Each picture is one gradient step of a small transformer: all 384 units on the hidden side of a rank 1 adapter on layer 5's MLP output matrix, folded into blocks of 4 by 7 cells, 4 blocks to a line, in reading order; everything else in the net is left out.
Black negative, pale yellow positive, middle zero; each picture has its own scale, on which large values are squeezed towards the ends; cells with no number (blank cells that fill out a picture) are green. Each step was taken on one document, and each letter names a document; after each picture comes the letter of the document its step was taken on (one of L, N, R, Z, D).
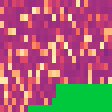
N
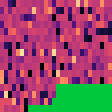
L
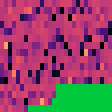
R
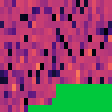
L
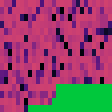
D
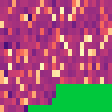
R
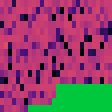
R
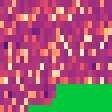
L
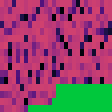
D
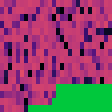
D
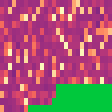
D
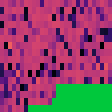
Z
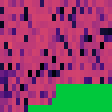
Z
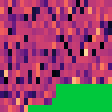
L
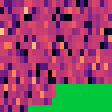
N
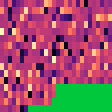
N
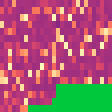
L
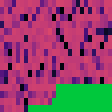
D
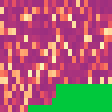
N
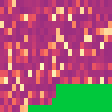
L
